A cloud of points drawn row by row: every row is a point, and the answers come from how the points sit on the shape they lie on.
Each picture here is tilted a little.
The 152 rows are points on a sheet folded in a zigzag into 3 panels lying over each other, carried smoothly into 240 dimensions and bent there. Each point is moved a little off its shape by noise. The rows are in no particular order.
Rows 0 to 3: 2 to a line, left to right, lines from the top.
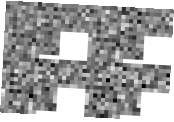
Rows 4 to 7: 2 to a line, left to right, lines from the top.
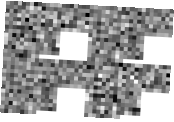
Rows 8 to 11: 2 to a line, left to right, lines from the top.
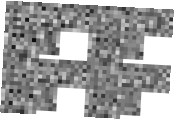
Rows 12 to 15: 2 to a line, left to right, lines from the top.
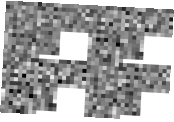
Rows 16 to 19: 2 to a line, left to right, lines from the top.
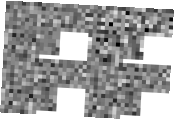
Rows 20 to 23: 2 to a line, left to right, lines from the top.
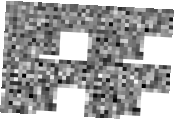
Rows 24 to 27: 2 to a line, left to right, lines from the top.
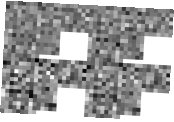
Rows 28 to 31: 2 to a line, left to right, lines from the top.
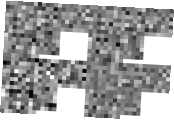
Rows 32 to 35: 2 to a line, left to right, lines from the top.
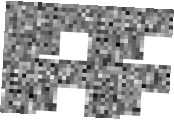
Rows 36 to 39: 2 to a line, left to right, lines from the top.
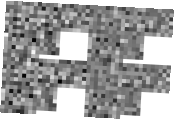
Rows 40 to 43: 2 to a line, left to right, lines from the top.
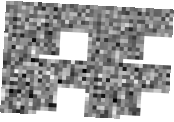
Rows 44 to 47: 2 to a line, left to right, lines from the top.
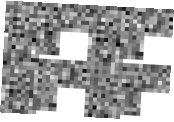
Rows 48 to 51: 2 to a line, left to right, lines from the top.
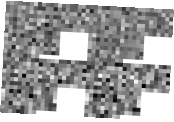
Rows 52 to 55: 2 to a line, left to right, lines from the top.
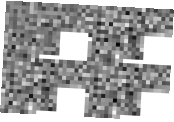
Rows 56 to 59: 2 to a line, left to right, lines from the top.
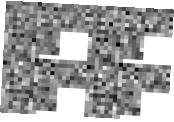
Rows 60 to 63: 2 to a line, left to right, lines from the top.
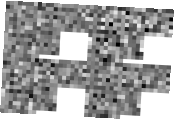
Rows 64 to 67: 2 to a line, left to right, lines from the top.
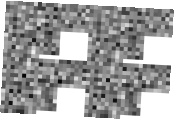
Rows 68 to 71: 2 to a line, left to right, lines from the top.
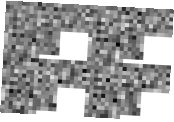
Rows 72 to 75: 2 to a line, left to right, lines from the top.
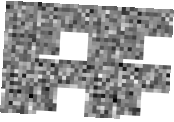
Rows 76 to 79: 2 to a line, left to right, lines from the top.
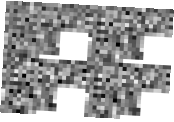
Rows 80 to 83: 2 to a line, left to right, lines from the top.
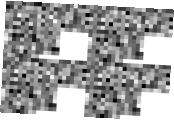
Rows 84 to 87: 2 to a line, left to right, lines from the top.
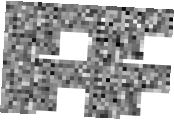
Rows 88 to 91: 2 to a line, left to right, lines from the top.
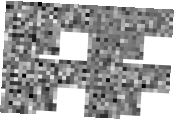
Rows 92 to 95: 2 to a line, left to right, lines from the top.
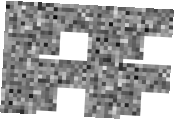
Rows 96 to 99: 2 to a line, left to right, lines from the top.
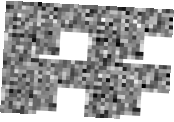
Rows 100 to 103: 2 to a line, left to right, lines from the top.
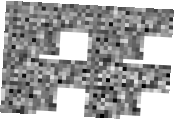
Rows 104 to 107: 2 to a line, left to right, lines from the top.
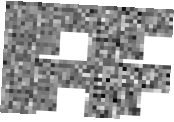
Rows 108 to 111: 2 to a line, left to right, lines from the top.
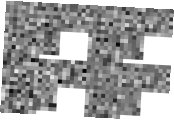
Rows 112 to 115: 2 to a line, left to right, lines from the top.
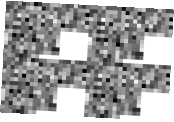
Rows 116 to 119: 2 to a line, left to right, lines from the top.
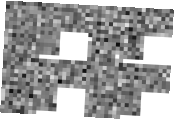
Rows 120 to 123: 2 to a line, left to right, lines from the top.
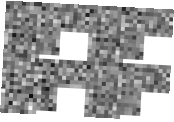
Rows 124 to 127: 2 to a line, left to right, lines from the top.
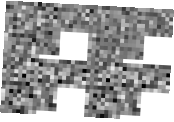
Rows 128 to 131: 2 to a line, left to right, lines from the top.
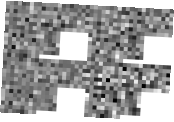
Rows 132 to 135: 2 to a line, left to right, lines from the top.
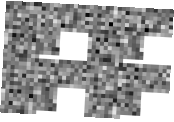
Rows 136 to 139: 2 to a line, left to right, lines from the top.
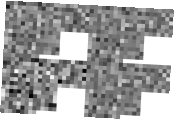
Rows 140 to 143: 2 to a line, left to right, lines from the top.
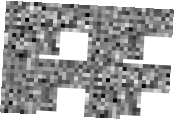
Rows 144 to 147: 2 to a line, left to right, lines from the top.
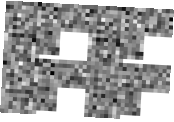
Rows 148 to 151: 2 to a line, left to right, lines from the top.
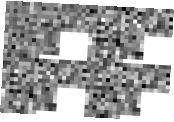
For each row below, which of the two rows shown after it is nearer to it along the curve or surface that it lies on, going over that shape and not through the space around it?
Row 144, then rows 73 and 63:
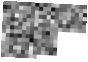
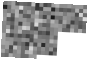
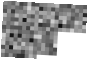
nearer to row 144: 73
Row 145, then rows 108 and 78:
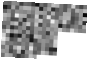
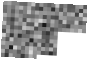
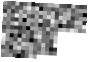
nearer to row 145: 78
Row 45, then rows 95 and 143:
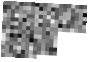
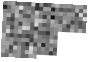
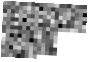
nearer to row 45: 143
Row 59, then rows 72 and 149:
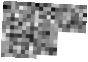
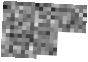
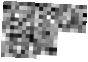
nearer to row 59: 149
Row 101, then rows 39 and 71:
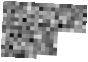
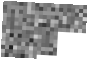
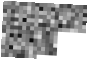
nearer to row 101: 39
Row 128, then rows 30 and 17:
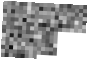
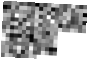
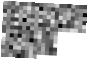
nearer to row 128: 17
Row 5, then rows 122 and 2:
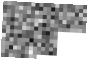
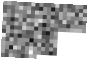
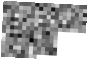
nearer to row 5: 122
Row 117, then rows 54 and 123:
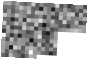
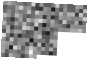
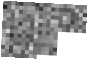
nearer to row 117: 54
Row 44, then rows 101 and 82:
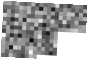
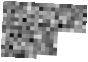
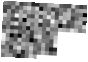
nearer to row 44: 82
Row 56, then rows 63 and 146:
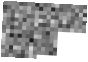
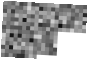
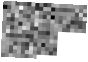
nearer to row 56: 146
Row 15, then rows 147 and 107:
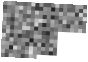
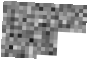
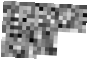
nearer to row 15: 147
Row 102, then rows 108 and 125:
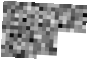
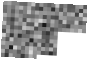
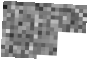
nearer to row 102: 125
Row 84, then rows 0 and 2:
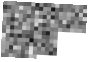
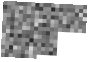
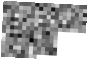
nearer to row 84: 2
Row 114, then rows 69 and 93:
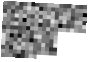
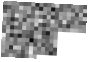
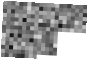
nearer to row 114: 93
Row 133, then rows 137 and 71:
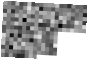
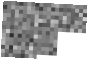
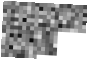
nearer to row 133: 137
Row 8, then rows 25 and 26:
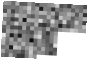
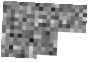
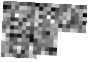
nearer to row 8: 25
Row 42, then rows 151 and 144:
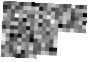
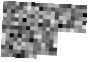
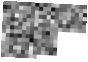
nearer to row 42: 151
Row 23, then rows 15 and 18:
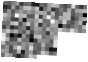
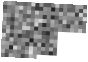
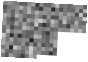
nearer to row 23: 18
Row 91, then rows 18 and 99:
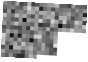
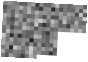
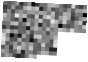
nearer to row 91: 99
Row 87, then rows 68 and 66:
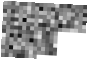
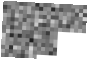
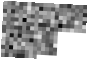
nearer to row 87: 68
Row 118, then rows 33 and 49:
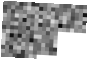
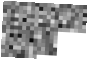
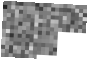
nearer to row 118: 49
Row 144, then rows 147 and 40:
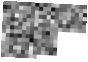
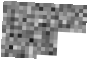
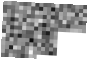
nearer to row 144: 40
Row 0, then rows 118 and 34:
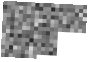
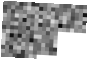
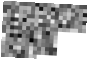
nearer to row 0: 34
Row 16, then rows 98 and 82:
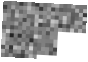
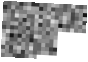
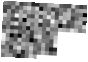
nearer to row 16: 98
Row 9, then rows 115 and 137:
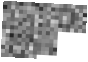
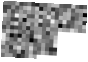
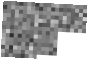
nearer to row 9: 137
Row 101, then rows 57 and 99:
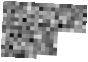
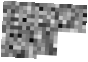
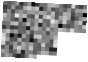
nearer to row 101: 99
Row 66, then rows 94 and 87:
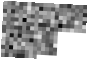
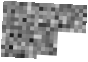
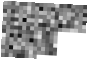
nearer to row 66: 94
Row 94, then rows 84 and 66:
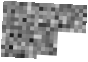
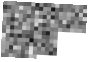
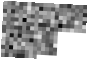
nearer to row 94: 66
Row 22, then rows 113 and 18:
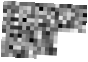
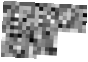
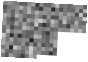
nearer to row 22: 113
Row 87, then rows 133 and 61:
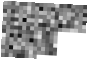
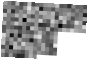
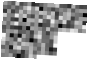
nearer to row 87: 61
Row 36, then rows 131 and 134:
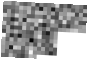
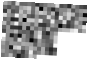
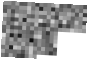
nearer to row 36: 131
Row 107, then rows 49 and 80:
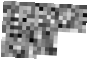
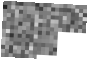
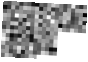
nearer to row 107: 80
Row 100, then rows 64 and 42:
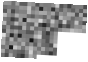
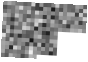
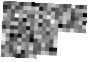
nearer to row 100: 64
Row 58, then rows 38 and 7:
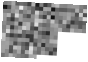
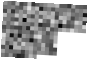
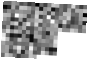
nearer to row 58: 7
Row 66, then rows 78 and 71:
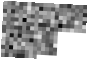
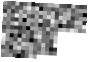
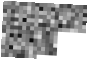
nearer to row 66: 78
